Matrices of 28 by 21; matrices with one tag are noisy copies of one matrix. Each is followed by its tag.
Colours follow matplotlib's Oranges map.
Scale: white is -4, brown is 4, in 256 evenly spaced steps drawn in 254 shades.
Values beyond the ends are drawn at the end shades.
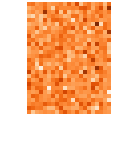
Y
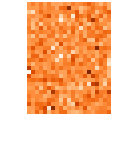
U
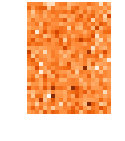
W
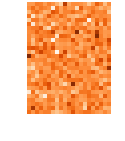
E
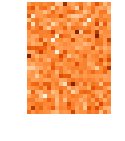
E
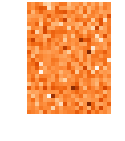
W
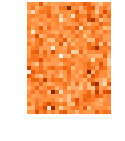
U
